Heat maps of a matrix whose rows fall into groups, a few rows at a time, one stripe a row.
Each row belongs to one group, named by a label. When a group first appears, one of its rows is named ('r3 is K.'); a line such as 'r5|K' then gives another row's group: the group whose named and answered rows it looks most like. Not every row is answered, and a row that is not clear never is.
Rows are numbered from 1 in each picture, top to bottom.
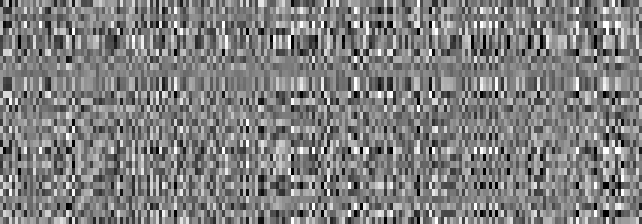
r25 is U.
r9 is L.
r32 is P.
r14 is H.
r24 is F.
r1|F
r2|L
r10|H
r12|L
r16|F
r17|H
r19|P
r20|H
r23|U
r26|P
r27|H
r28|P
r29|F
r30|L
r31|H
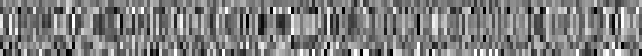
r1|H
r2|U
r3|P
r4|P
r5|P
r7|F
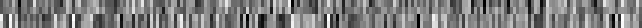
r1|U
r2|U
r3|P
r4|P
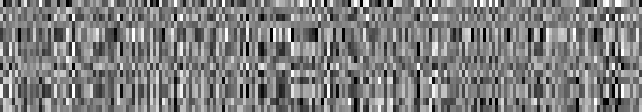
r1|L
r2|H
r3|P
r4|F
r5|U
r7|P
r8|P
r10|F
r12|H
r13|P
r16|H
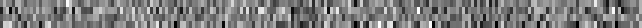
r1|H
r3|U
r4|H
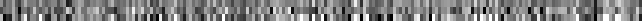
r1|L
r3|L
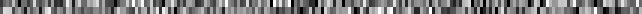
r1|U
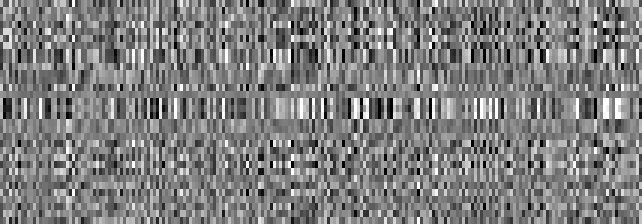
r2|H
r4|U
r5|H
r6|P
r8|U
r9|U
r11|F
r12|F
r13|P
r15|L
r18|H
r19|H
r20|L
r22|H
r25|P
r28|P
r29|H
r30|U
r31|H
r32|F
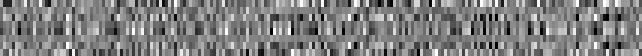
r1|L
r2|F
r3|H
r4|U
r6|F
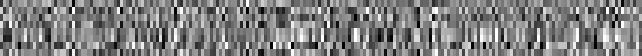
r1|F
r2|P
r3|H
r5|L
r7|U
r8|P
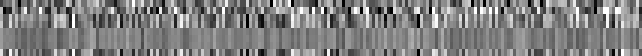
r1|U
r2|L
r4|P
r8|P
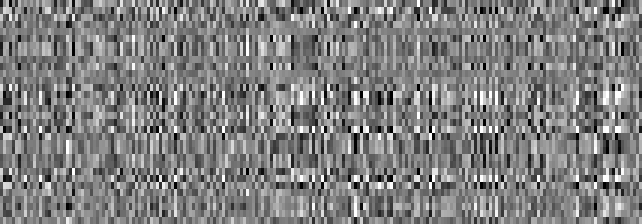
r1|F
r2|H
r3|P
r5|F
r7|F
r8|F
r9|F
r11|F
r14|L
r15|L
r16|U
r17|F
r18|U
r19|L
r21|H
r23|U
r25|P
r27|H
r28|F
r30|L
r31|L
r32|H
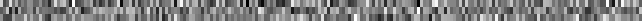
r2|F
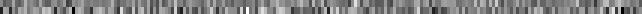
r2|F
